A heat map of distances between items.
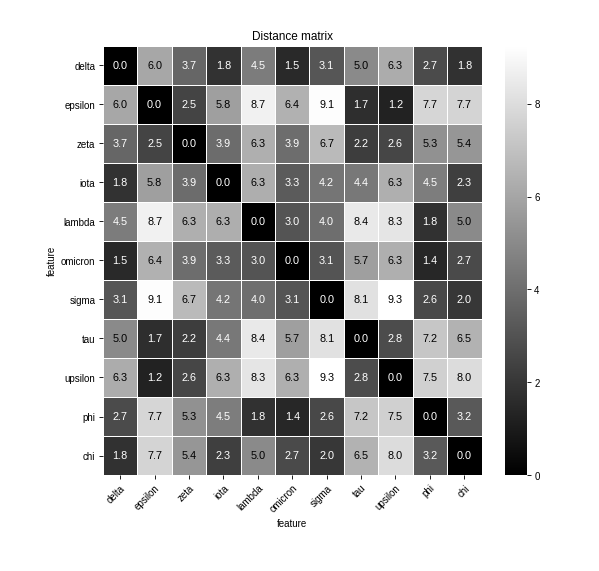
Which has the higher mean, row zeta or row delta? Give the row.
zeta
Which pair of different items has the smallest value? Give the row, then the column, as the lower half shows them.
upsilon, epsilon
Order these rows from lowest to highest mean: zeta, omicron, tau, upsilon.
omicron, zeta, tau, upsilon
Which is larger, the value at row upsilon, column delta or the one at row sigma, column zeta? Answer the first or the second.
the second
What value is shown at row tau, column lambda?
8.4
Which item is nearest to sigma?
chi
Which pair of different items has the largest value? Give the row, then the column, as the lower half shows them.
upsilon, sigma
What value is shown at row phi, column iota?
4.5
